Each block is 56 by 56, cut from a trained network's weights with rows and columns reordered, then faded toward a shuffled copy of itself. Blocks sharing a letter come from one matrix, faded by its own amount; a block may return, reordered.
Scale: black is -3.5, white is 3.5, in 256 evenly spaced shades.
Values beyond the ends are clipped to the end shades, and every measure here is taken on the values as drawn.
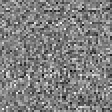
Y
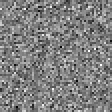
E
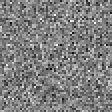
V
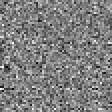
Y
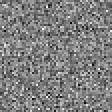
E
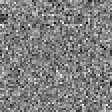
V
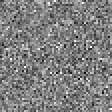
E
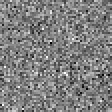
V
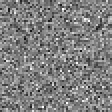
E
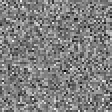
V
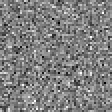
V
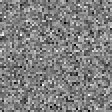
V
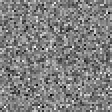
V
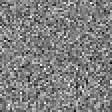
E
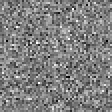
E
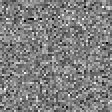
V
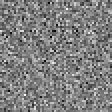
V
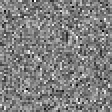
E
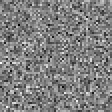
V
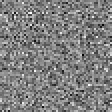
Y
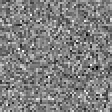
E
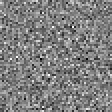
E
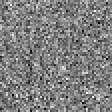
E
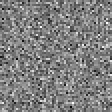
V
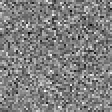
E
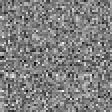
Y
